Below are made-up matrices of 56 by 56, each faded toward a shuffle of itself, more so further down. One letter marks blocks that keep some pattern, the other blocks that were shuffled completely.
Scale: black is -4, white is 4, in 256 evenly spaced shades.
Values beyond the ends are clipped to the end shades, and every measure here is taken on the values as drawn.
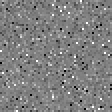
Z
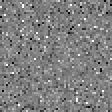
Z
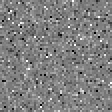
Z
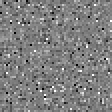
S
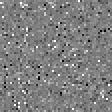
S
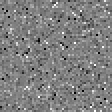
Z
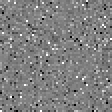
S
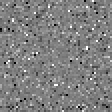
S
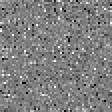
S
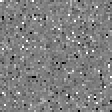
Z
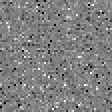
S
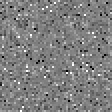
S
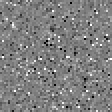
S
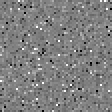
Z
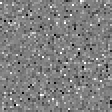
Z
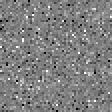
Z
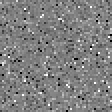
Z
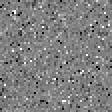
S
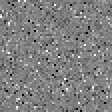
Z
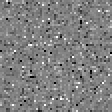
S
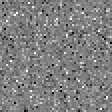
Z
